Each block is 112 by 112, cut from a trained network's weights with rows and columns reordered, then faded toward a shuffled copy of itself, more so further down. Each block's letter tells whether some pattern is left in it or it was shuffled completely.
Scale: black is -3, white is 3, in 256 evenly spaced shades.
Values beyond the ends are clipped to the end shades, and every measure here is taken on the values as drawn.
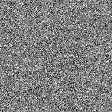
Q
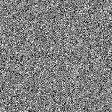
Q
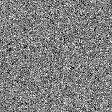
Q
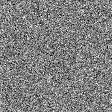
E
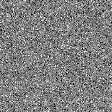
Q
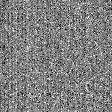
Q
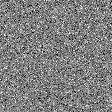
E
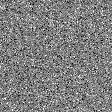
E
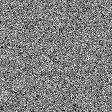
E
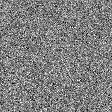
E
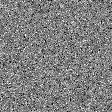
E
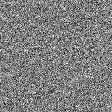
Q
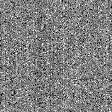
Q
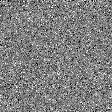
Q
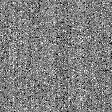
Q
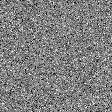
E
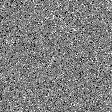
E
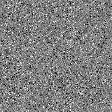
Q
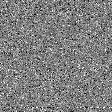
Q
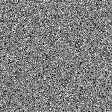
E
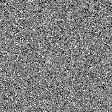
Q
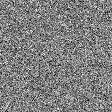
E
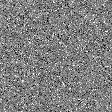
E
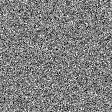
E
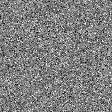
Q
